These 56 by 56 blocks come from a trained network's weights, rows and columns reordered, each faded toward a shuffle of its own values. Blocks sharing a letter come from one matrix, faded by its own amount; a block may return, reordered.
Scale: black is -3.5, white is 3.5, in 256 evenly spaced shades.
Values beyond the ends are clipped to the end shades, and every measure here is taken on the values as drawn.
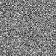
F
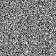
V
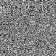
F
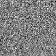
F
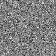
V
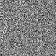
V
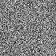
V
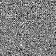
V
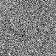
V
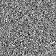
V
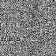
V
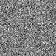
F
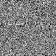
V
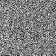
V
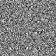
V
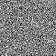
F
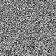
V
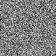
V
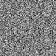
F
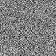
F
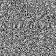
V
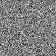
F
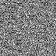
F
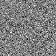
V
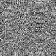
F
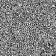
F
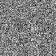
V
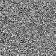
V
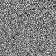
F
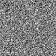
F
